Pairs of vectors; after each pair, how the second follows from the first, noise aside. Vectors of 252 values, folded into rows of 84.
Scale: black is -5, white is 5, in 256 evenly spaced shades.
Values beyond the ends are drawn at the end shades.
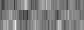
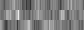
wrapped around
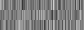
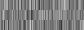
reversed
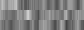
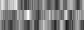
scaled up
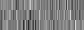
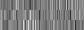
negated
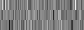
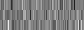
reversed
